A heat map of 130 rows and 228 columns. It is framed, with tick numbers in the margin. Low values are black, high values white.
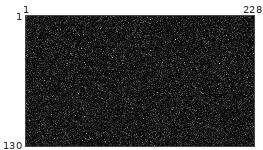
Seam: none. Grain: fine. Histogram: skewed, a long tail of high values. Average level on the scale: 10%.
